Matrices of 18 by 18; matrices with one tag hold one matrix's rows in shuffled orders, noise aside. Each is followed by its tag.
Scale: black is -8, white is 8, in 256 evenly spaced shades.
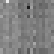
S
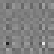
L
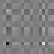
L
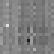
S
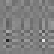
L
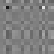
L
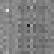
S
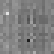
S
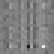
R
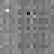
S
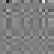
L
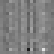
R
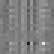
R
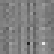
R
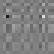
L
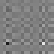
L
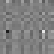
L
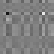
L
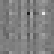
R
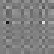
L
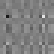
L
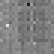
S
